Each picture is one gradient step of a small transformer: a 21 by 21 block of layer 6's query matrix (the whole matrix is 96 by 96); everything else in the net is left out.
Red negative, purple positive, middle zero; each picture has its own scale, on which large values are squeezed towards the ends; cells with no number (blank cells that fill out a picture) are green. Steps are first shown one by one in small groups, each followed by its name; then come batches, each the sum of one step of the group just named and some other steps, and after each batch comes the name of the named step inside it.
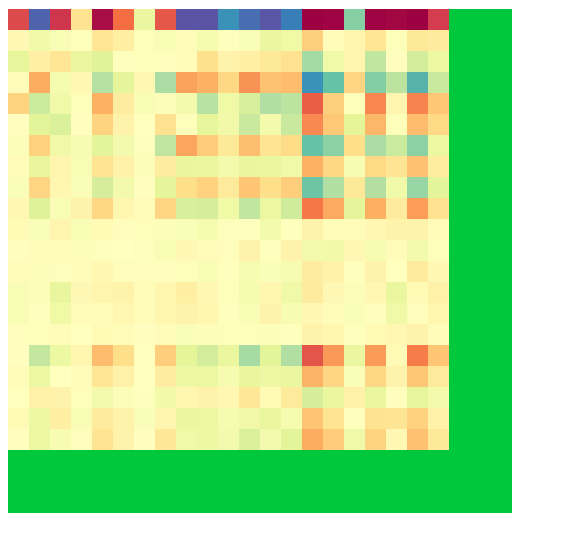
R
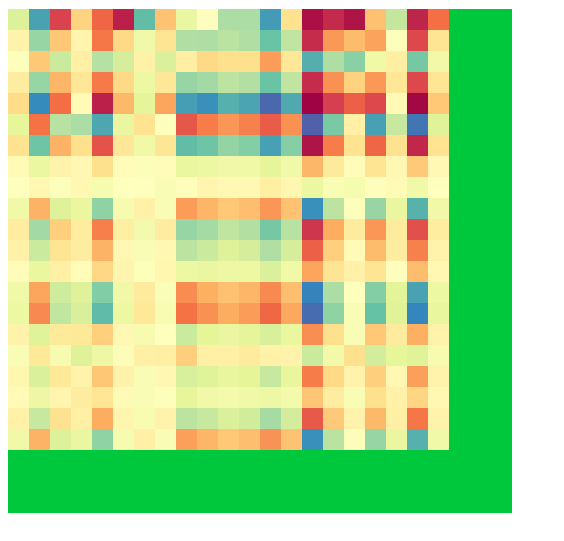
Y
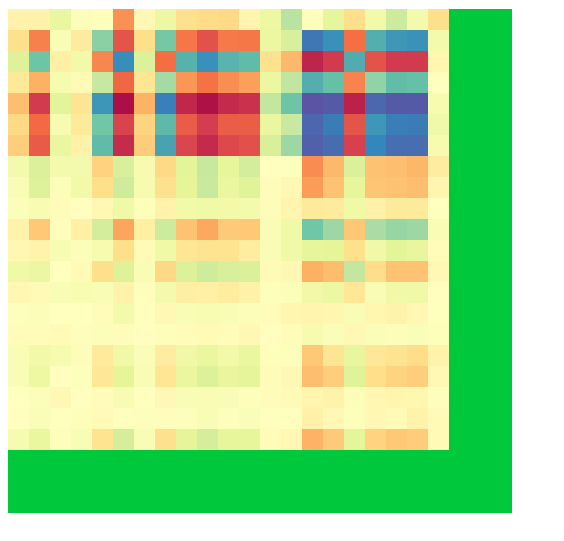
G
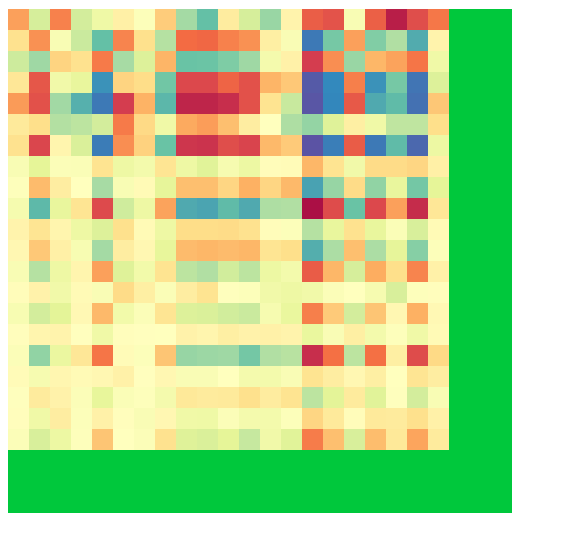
R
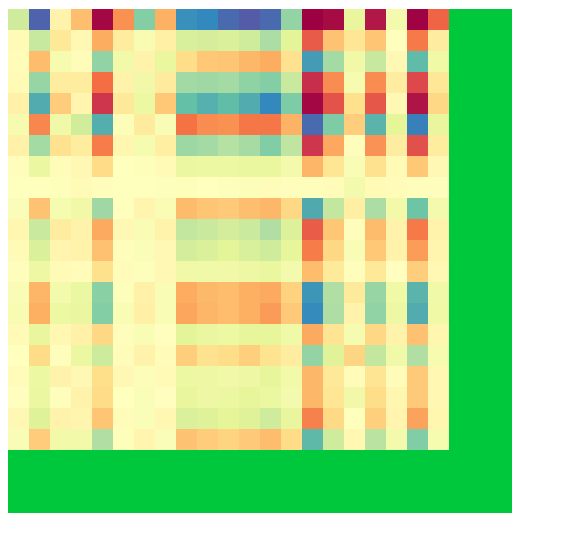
Y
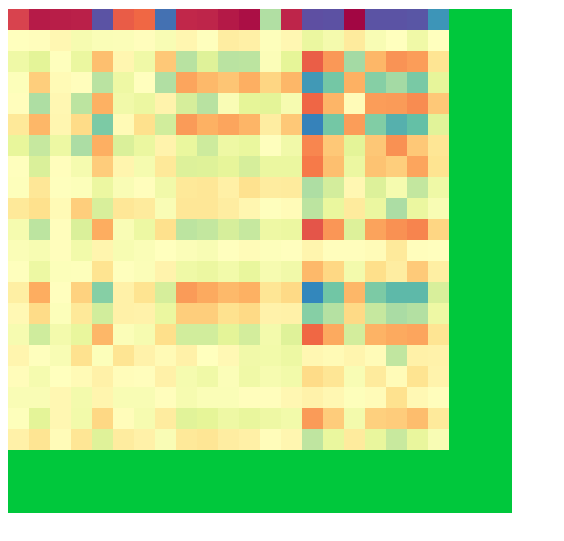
R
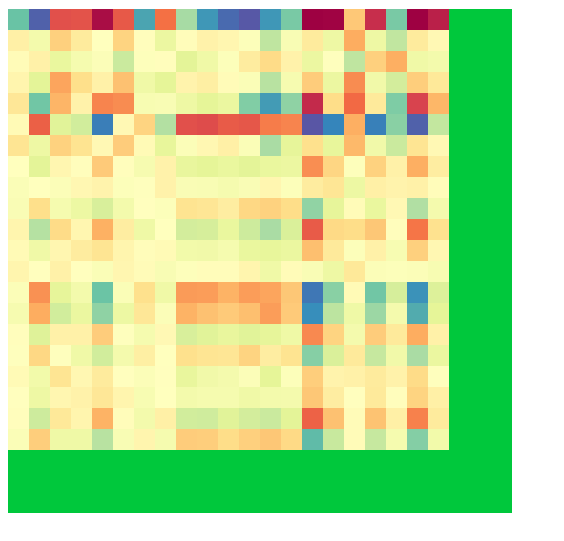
Y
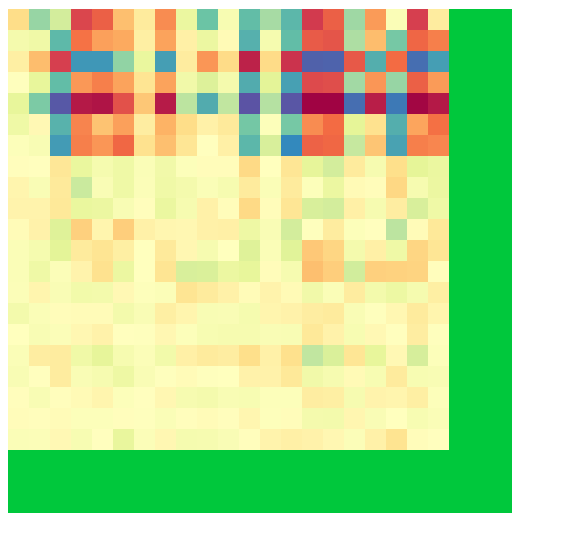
G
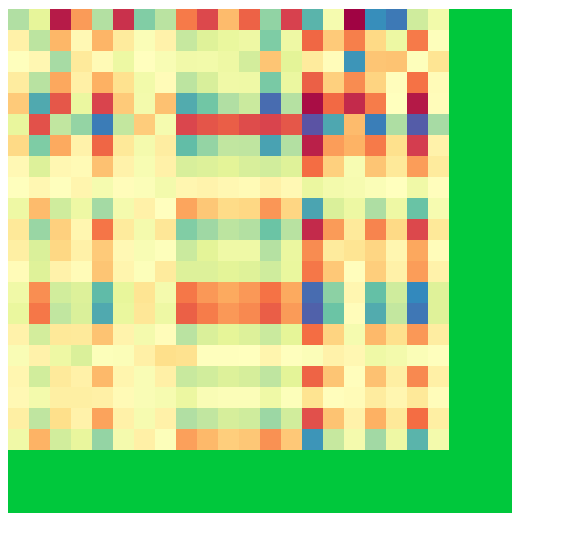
Y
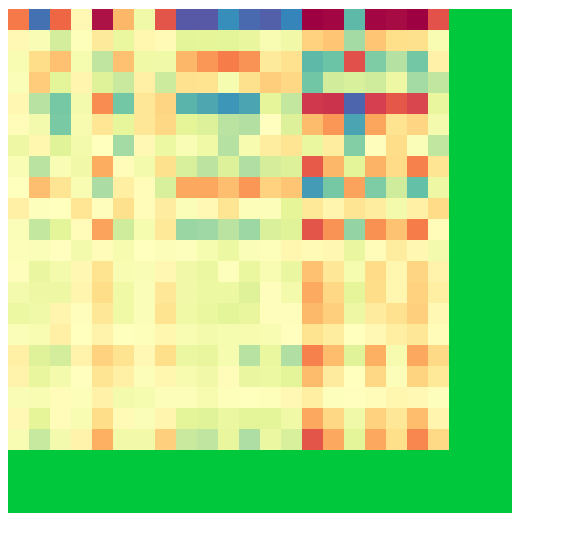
R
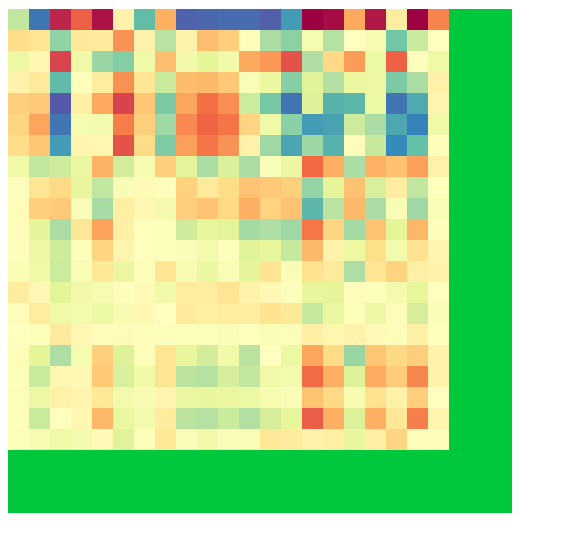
G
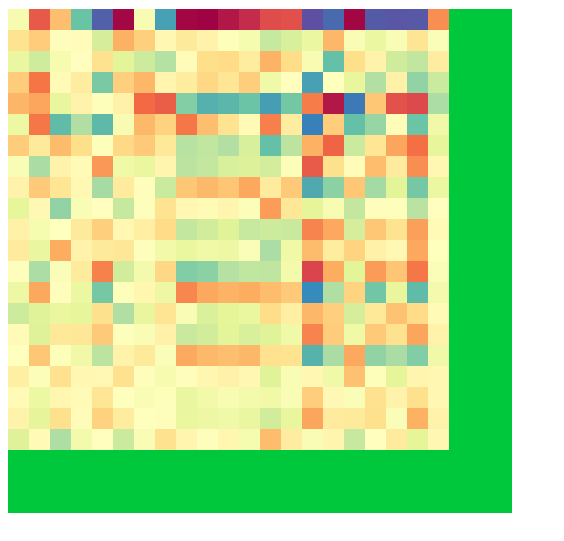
Y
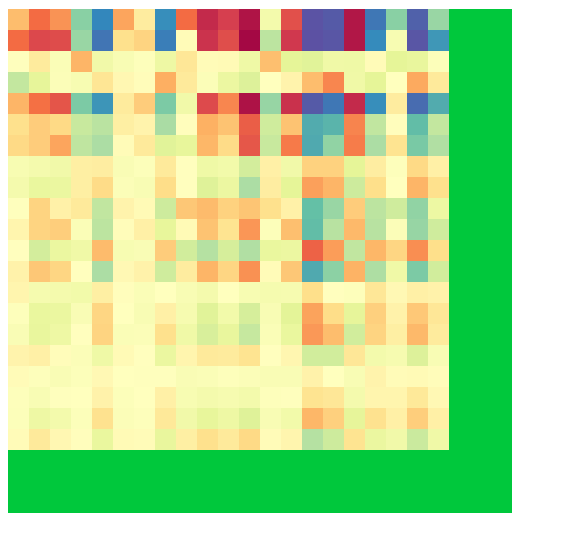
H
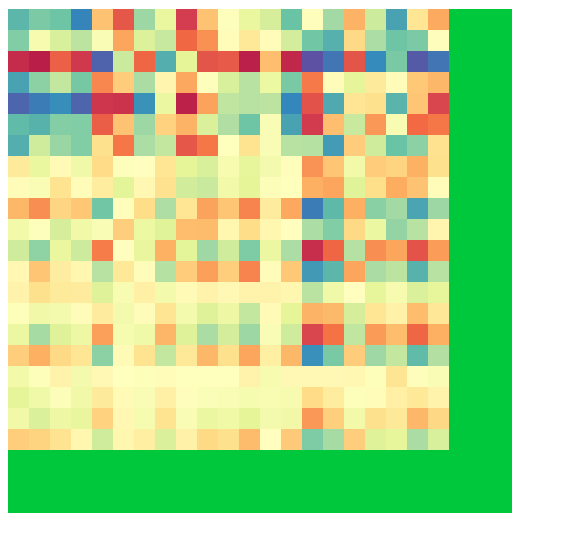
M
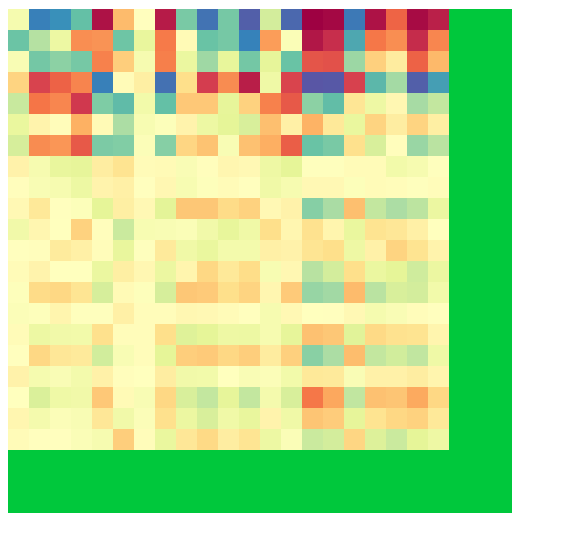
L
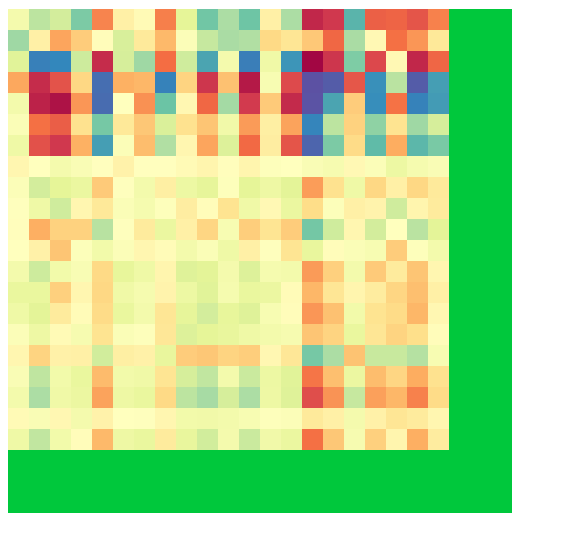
L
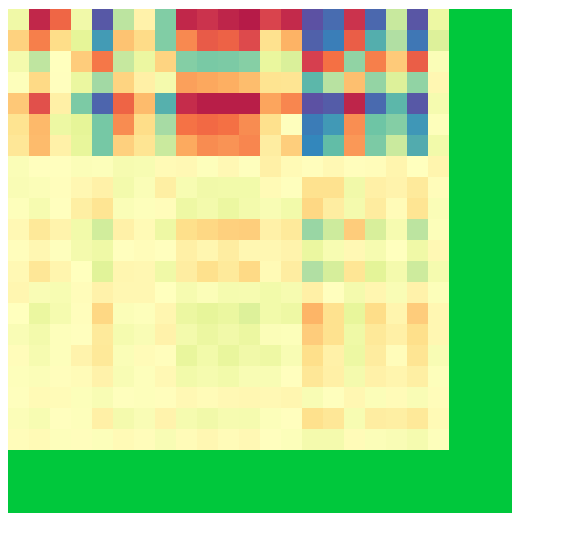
H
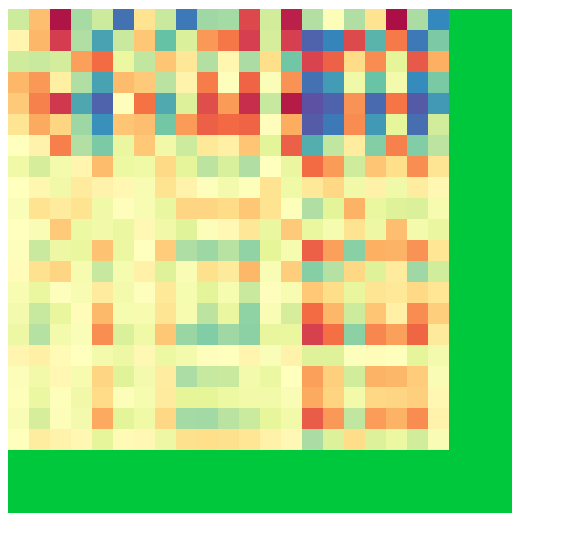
H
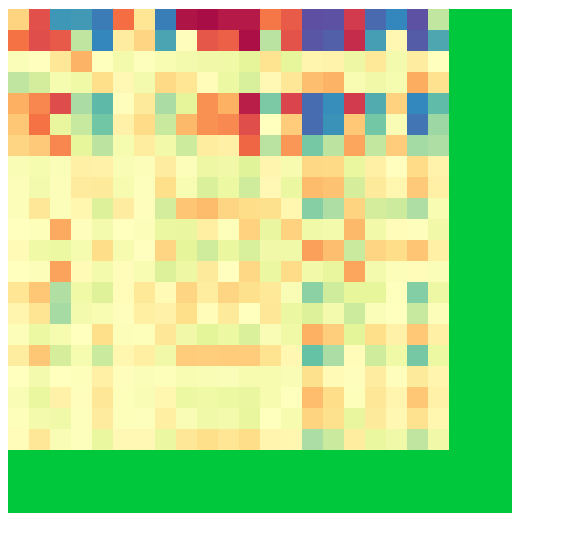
H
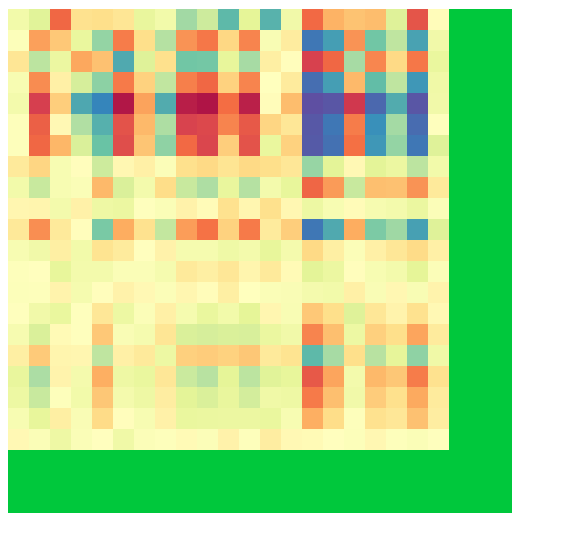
M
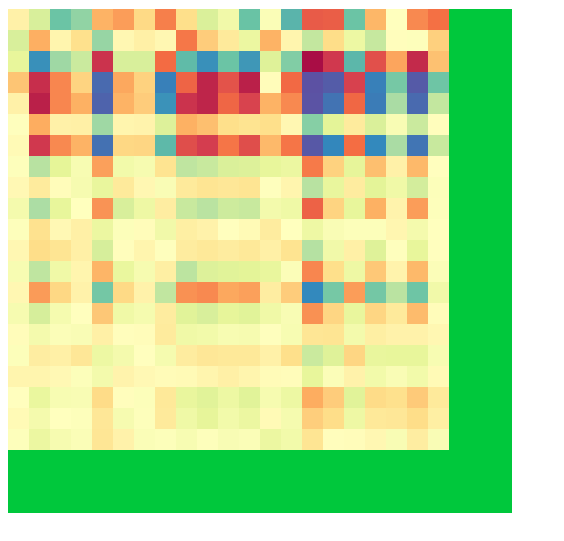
L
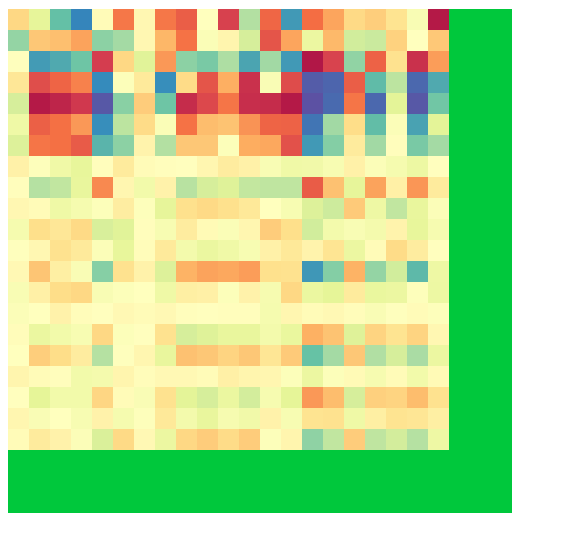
L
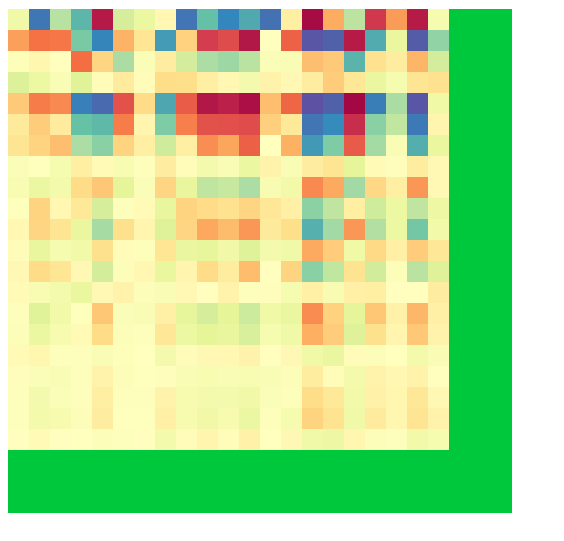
H
